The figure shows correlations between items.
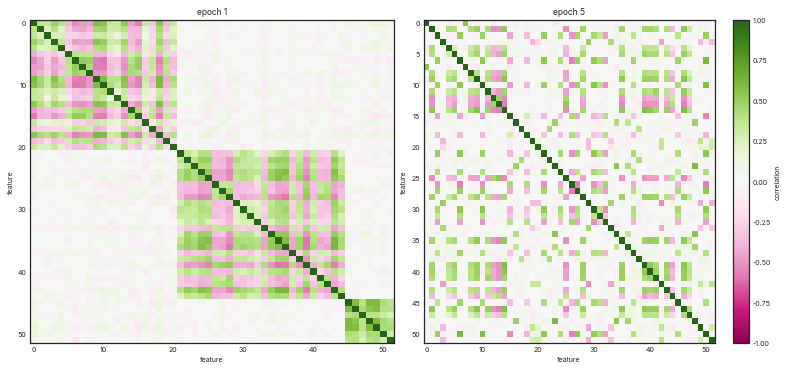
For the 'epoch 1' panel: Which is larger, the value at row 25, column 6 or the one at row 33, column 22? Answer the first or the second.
the first
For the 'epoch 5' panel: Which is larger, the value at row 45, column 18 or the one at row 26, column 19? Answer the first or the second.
the second
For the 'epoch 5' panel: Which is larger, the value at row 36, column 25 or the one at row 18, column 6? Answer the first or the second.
the first
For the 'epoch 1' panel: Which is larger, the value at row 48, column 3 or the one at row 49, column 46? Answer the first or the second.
the second
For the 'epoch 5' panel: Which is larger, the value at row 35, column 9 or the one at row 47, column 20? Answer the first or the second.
the first
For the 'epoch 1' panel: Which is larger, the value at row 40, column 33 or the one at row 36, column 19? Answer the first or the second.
the second
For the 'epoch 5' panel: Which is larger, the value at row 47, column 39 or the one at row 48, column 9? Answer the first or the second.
the first
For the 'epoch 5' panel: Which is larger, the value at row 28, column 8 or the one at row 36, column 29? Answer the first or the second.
the first
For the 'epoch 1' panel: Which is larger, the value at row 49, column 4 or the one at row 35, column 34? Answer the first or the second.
the second
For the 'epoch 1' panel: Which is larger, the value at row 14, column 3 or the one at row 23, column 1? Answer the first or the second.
the second
